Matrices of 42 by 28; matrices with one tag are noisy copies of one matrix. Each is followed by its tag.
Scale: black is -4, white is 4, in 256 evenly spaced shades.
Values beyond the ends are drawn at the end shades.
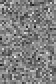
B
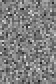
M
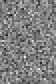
M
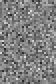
M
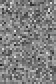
B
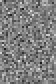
M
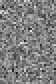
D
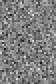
M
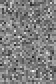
B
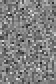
M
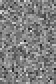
D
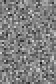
M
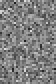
D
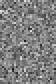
D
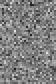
B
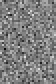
M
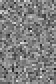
D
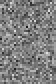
B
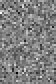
D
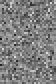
B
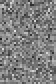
B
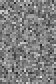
D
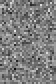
B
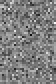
B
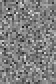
M
